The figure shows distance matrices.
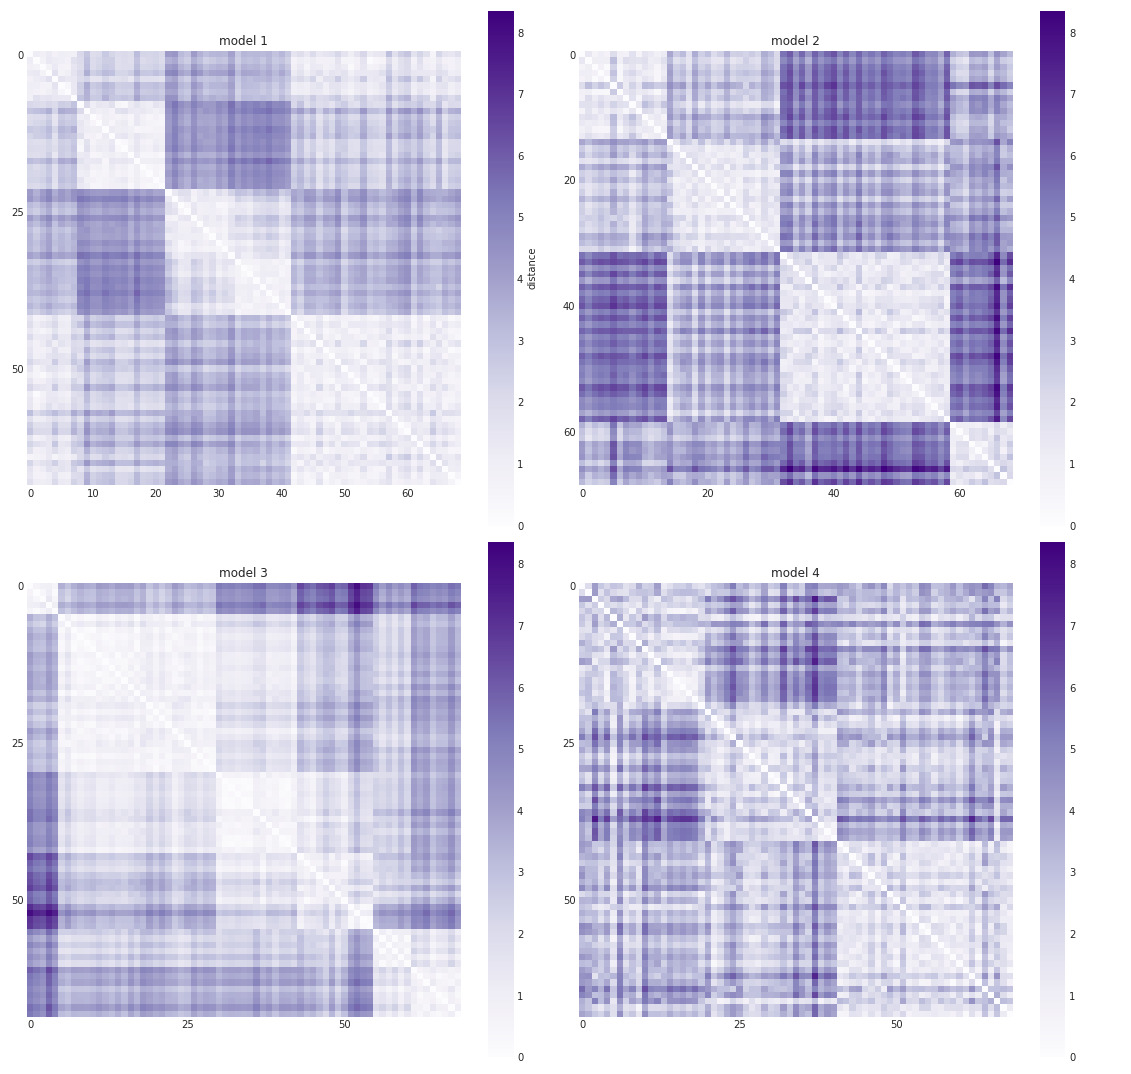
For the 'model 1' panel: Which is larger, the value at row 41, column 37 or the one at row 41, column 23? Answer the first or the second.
the second
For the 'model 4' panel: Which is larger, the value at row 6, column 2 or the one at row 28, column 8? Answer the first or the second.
the first
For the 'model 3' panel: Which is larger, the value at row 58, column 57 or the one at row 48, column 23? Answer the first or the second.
the second
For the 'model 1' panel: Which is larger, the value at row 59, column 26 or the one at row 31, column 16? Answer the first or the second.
the first
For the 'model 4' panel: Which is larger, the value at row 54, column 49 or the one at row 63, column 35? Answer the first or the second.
the second
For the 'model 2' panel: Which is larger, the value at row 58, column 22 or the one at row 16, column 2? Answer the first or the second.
the first
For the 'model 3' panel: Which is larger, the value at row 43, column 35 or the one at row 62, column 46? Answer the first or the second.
the second
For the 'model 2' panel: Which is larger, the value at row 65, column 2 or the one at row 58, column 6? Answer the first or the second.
the second
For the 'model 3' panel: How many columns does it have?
69
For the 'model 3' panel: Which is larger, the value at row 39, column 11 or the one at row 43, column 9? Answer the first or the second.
the second
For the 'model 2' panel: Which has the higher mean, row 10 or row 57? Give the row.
10
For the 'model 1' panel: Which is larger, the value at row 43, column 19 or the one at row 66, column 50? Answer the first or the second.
the first
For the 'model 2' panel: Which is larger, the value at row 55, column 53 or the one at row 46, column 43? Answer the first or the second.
the first
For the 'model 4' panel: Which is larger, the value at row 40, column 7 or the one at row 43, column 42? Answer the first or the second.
the first
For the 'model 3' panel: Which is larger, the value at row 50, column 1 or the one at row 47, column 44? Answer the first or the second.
the first
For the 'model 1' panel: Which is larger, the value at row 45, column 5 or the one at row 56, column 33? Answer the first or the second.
the second
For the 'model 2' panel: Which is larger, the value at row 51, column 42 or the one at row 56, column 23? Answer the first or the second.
the second
